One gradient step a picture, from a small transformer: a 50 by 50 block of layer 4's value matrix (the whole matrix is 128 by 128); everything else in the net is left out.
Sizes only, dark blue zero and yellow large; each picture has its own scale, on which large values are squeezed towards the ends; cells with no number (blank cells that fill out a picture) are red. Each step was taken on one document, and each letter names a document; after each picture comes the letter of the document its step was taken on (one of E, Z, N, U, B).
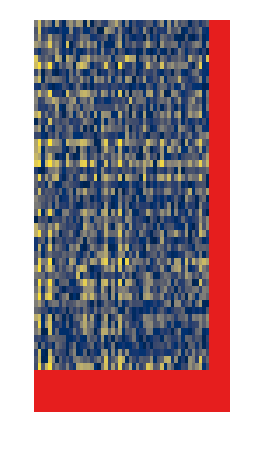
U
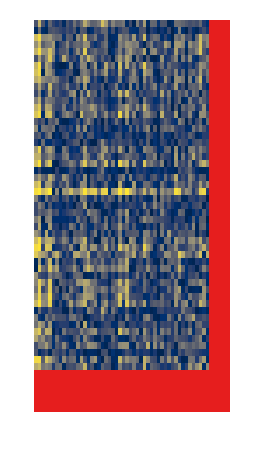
U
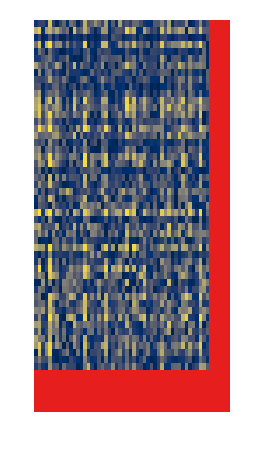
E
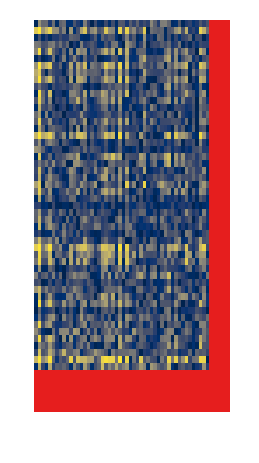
U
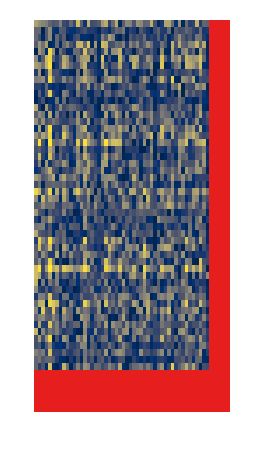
E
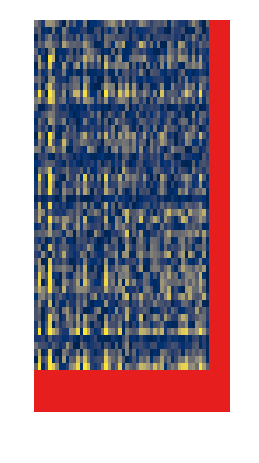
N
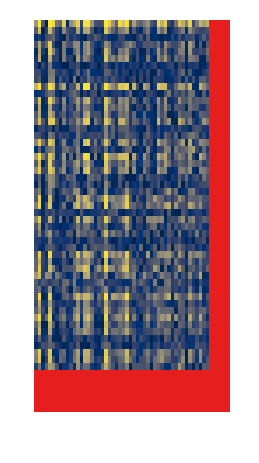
N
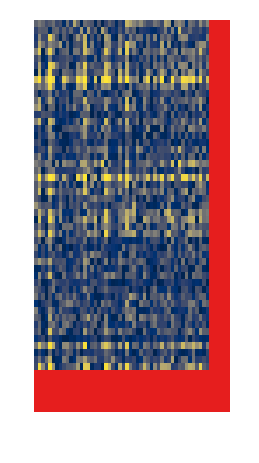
N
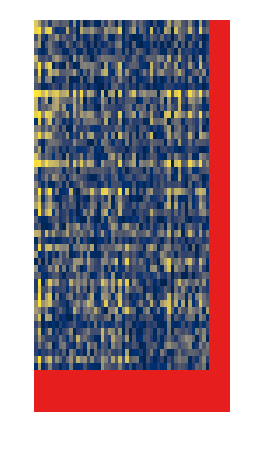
U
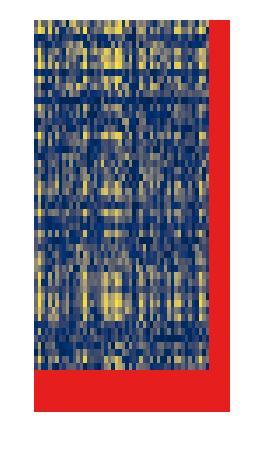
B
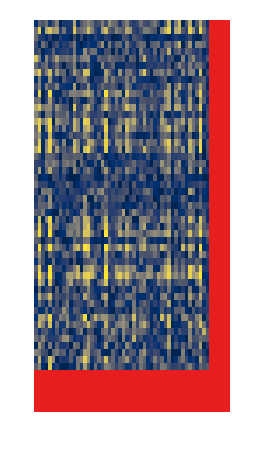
E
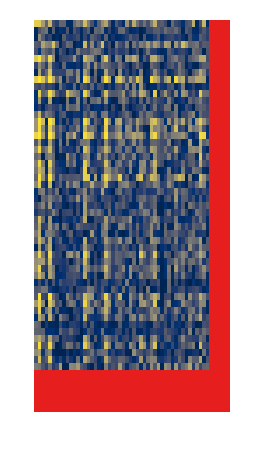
N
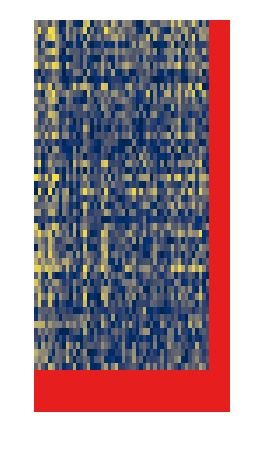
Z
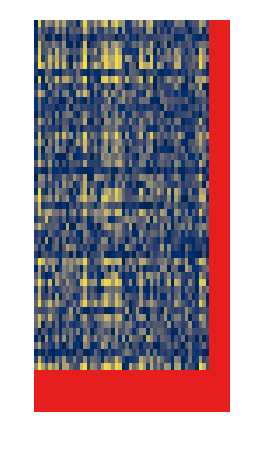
B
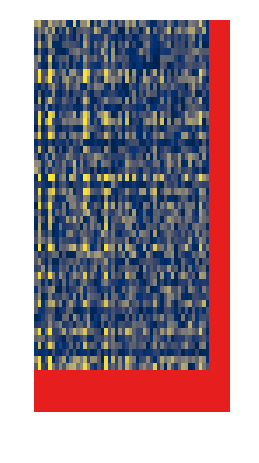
N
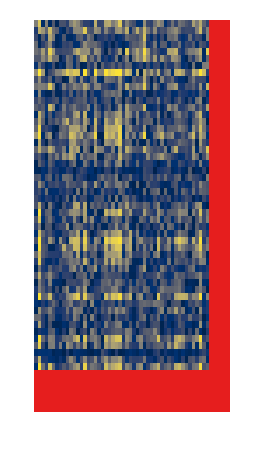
B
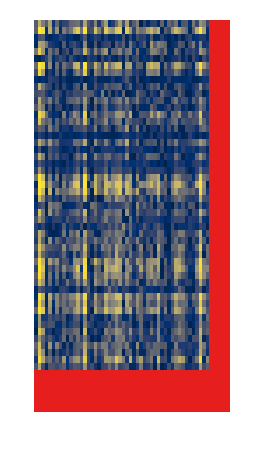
B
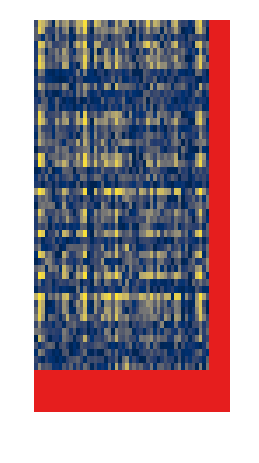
B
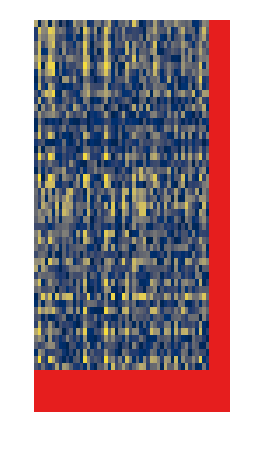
Z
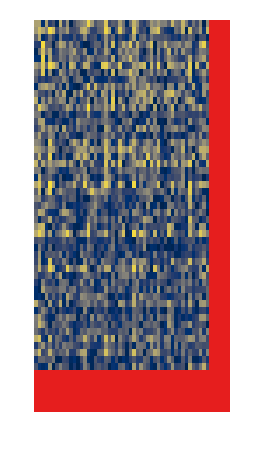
Z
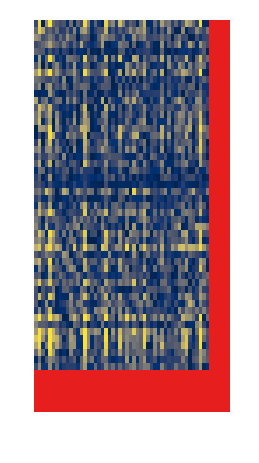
E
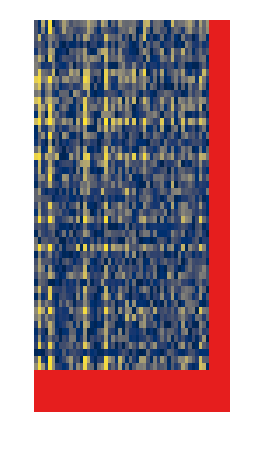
N
